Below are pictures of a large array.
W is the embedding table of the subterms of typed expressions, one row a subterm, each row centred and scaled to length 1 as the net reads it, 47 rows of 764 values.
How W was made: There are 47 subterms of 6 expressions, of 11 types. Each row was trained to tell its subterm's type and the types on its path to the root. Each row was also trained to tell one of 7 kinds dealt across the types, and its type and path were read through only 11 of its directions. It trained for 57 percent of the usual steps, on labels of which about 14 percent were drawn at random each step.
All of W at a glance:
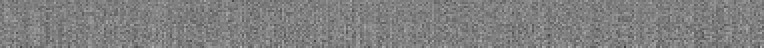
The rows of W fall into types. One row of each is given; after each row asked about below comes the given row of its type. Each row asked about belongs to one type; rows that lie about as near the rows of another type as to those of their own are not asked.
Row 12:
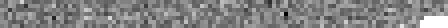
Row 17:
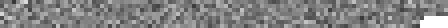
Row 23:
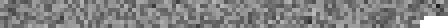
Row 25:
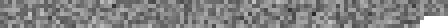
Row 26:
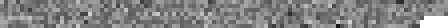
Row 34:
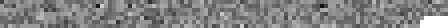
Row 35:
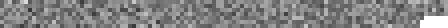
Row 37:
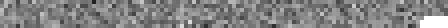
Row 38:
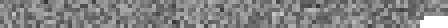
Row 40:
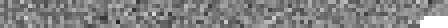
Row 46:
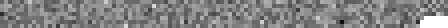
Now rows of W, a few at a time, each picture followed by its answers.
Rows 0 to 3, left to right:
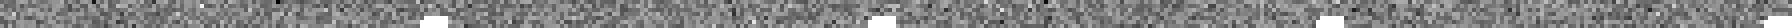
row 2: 17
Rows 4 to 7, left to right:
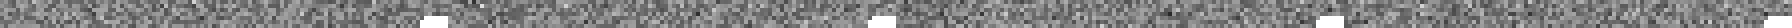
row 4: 34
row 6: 25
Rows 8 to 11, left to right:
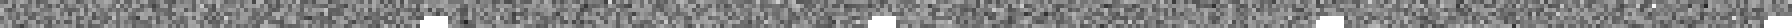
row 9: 46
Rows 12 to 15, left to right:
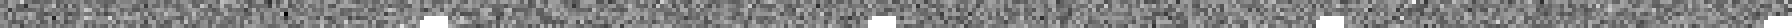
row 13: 37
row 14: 26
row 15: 35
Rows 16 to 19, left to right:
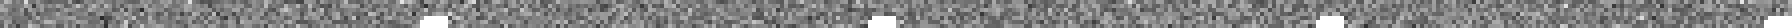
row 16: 46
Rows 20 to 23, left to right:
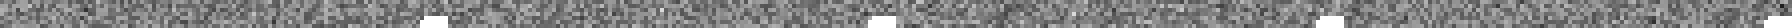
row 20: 34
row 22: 26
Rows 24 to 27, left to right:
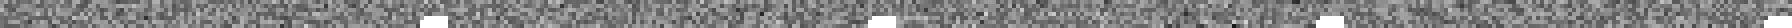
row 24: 25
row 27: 38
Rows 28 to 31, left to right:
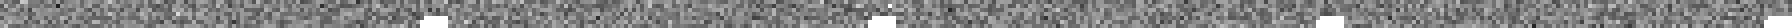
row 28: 26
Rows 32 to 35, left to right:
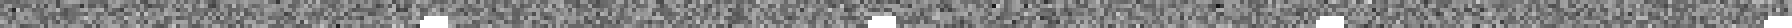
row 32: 35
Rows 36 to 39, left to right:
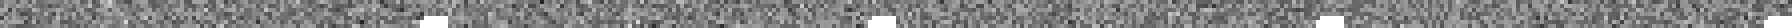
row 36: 37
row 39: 23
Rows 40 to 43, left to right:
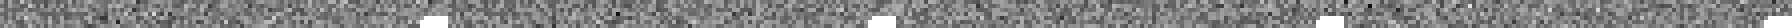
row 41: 40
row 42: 34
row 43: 37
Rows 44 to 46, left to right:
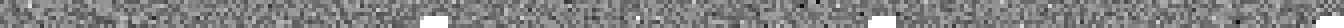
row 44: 46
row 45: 25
